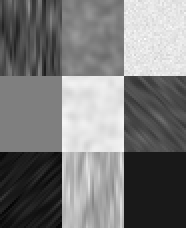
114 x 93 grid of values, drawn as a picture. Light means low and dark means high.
It is made of 3 by 3 panels. Panel 1,1: high, streaked downward. Panel 1,2: middling, blotchy, faint in contrast. Panel 1,3: very low, fine-grained, faint in contrast. Panel 2,1: middling, flat. Panel 2,2: very low, blotchy, faint in contrast. Panel 2,3: high, slanting down to the right, faint in contrast. Panel 3,1: very high, slanting up to the right, faint in contrast. Panel 3,2: low, streaked downward. Panel 3,3: very high, flat.
